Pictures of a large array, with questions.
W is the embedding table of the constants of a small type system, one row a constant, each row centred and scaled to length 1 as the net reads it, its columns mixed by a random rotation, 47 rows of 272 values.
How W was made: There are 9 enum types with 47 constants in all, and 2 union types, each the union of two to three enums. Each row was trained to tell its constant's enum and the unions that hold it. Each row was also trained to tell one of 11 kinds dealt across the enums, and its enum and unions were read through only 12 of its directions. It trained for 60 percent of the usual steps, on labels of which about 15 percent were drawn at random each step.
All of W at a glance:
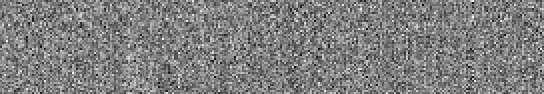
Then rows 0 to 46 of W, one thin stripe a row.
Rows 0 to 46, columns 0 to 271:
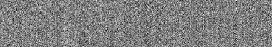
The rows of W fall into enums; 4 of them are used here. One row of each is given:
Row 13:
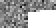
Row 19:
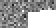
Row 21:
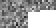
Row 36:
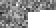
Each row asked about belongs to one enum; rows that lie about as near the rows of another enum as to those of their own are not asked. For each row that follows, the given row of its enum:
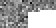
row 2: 21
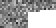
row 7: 21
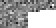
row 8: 19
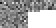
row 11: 13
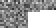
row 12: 13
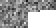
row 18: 36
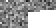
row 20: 36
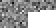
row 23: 36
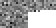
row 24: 13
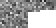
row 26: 36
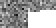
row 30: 13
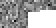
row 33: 36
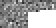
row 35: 21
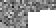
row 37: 19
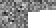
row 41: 21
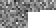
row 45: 13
